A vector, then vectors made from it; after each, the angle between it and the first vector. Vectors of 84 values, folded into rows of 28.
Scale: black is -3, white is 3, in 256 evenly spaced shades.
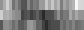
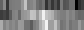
nearly opposite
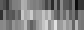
nearly opposite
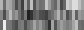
partly aligned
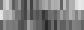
nearly parallel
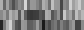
partly aligned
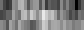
nearly opposite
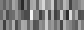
orthogonal
